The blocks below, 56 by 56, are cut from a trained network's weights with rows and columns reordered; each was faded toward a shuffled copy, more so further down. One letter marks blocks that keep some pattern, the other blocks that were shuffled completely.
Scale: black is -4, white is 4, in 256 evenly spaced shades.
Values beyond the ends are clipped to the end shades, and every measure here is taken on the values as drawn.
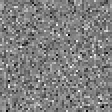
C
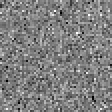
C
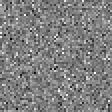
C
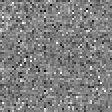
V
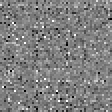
V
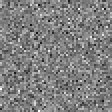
V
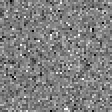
C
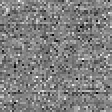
V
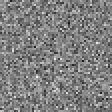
C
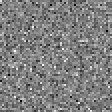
C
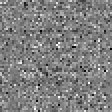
V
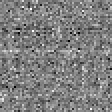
V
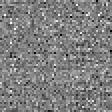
V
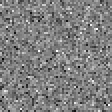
C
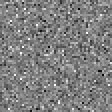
C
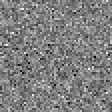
C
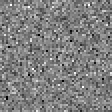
C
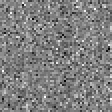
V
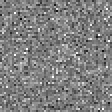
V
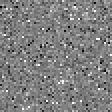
C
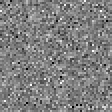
C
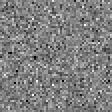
C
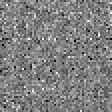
V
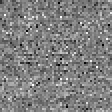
V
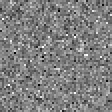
C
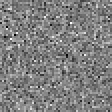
C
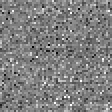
V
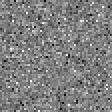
C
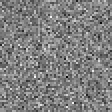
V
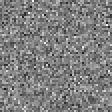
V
